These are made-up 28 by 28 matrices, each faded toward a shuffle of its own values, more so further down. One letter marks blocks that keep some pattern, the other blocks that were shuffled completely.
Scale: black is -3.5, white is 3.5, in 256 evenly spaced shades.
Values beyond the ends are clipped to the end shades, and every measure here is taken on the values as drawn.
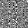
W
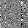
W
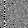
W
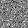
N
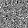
N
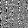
W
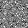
N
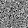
N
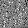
N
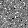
N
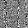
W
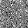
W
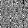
W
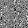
W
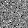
N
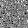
N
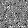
N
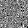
W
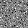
N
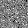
N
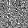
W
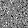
N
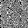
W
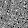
N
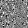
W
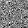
W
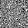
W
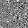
W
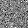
N
